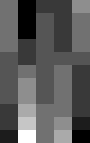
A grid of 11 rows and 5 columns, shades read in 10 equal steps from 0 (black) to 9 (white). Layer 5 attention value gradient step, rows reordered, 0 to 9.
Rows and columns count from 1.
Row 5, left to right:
3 2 3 3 3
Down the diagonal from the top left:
4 0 3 2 3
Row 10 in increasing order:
1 2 4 5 7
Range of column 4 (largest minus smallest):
4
